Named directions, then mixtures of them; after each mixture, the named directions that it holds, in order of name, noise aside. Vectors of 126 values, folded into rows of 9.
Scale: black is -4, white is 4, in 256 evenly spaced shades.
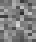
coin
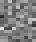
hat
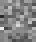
coin, hat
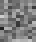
coin, hat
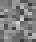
coin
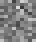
coin, hat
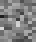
coin, hat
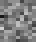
coin, hat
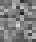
coin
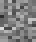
hat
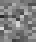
coin, hat
